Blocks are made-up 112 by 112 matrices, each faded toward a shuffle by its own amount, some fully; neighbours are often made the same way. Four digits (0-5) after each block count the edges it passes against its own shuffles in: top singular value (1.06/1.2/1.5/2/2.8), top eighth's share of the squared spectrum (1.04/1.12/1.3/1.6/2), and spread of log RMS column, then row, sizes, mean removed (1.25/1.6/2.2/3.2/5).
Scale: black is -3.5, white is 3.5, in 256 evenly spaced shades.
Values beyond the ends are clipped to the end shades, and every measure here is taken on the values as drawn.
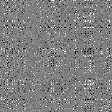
5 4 3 3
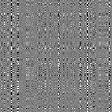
5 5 4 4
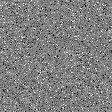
2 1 0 0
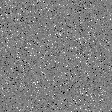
1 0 0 0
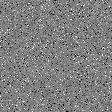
0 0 0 0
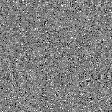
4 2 1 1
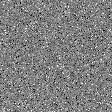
0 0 0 0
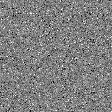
3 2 0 1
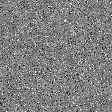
0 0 0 0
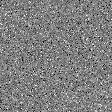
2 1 0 0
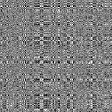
5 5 4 4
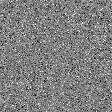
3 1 0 0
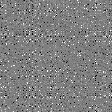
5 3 2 2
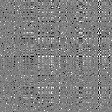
5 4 3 3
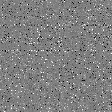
4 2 1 1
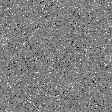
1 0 0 0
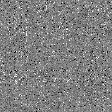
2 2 2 2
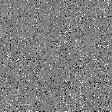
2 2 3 2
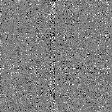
2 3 3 3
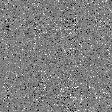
1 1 2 2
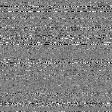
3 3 0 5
